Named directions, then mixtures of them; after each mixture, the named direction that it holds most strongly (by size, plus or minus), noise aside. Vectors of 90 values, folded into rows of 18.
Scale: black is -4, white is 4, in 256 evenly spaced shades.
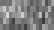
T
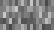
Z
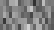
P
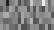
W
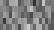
P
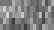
T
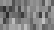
T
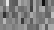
W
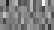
W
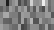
W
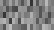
Z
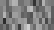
P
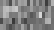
Z
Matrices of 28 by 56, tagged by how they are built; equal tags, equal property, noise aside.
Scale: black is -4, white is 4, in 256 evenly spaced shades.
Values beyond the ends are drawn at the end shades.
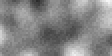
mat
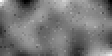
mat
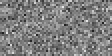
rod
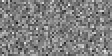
rod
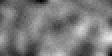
mat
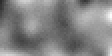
mat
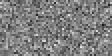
rod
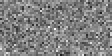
rod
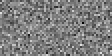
rod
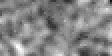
mat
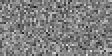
rod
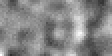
mat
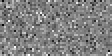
rod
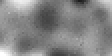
mat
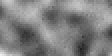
mat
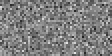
rod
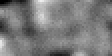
mat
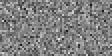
rod
